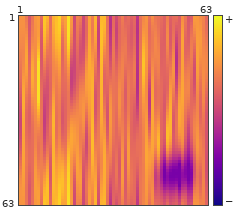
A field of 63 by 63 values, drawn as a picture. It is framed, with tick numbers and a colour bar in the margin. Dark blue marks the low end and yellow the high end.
Dips: one, in the bottom right. Grain: streaks running down. Ninth with the lowest average: bottom right.
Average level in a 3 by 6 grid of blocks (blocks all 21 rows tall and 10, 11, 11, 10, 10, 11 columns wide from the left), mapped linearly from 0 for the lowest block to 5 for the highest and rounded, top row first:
4 4 3 2 3 3 / 3 3 4 3 3 3 / 4 5 3 3 1 0
